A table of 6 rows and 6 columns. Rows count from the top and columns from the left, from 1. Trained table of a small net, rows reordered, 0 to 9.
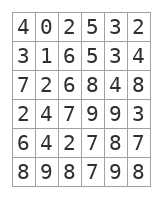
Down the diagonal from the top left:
4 1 6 9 8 8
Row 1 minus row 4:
2 -4 -5 -4 -6 -1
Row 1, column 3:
2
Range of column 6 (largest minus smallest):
6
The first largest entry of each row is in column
4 3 4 4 5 2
